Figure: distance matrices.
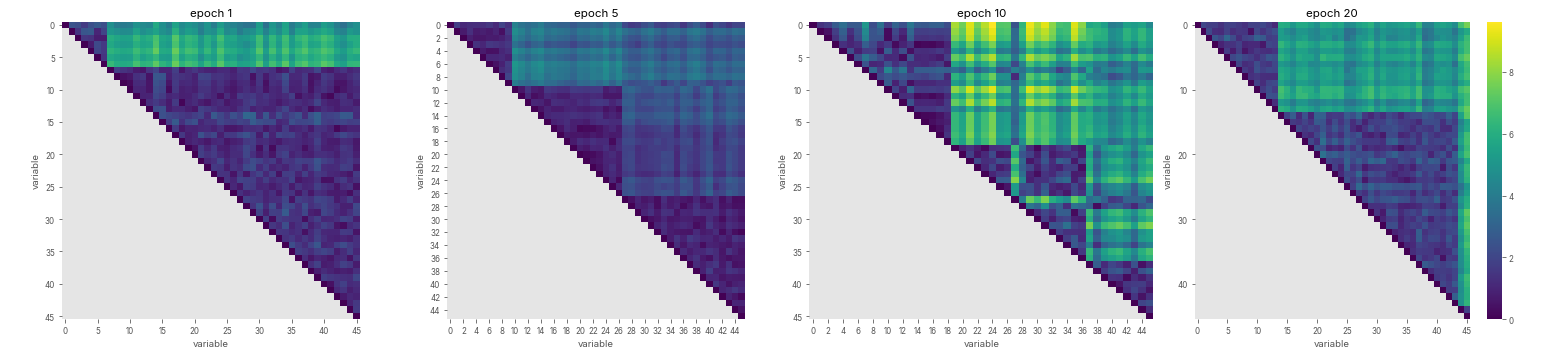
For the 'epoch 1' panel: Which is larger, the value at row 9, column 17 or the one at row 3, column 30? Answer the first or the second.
the second
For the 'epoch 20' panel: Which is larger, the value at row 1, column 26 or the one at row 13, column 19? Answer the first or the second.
the second
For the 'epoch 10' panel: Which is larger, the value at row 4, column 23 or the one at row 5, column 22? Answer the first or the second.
the second
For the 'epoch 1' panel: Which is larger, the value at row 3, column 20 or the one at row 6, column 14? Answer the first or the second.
the second
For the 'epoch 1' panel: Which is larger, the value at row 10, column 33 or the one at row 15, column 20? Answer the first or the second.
the second
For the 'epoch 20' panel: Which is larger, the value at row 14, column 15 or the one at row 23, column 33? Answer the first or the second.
the first
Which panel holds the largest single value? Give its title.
epoch 10
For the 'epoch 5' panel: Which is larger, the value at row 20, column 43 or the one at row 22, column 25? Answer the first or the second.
the first
